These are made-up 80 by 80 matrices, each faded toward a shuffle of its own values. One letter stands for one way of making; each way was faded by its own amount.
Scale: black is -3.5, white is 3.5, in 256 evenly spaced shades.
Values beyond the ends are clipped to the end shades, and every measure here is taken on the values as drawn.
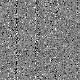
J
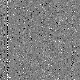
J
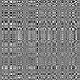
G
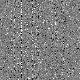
J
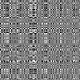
G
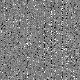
J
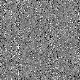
J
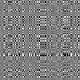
G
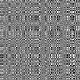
G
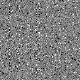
J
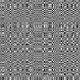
G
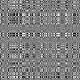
G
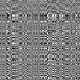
G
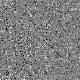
J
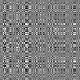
G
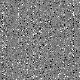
J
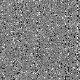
J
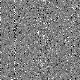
J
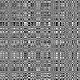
G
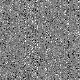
J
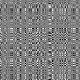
G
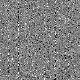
J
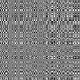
G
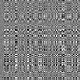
G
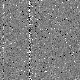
J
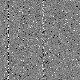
J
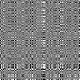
G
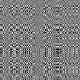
G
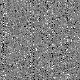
J
